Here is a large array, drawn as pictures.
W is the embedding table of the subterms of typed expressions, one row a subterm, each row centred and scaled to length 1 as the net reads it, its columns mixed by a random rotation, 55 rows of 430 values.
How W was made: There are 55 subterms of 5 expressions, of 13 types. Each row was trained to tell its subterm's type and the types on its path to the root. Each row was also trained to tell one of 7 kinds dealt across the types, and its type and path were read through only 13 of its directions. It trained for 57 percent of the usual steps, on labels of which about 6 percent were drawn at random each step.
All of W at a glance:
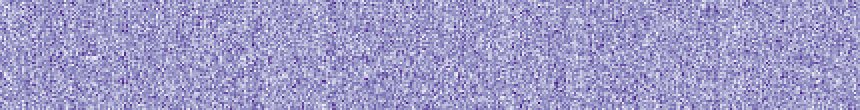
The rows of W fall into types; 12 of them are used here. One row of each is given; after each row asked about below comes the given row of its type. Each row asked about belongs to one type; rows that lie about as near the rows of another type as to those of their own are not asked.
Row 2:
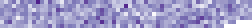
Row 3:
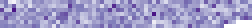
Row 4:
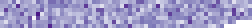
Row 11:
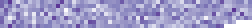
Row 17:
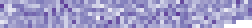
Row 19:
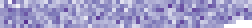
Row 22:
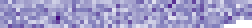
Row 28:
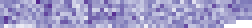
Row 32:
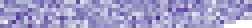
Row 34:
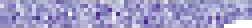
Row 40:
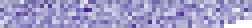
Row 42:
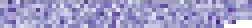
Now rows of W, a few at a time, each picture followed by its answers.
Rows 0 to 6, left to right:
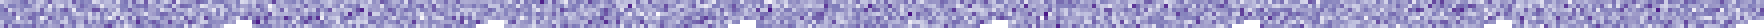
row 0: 2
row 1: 34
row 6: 17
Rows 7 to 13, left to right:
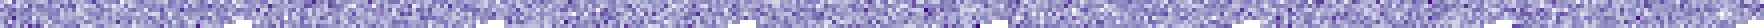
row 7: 19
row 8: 4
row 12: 4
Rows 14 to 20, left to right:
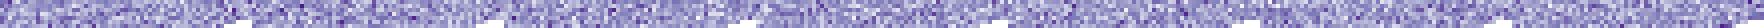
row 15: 28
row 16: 32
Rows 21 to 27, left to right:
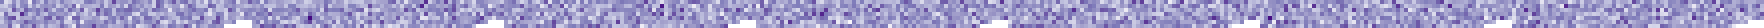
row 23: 32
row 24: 19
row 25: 2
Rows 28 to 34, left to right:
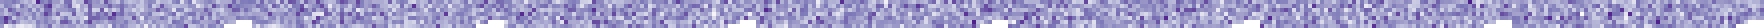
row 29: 28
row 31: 42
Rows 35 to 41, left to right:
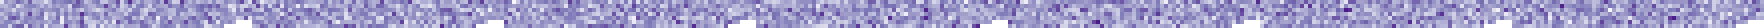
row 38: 32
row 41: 28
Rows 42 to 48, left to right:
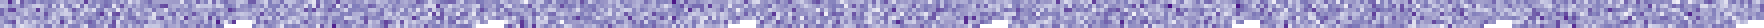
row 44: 4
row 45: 34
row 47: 3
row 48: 32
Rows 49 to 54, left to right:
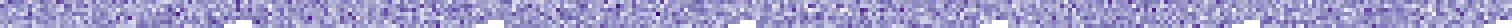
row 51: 3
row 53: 17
